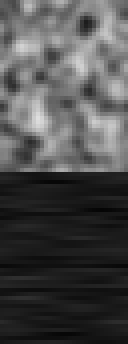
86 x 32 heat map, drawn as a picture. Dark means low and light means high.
The table splits into 2 rows of 1 panel. Panel 1,1: middling, blotchy, strong in contrast. Panel 2,1: very low, streaked across, faint in contrast.
